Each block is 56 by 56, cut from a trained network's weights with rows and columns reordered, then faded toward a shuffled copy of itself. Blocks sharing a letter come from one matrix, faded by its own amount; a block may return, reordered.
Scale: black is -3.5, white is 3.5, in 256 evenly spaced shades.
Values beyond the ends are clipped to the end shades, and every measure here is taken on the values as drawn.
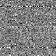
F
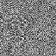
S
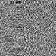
S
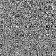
F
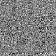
F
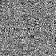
F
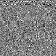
F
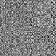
S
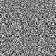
S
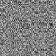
S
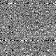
F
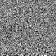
F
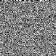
F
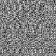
S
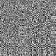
S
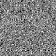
F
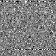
F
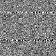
F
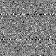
F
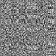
S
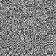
S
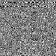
F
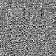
F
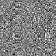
S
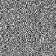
S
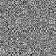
S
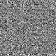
F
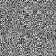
S
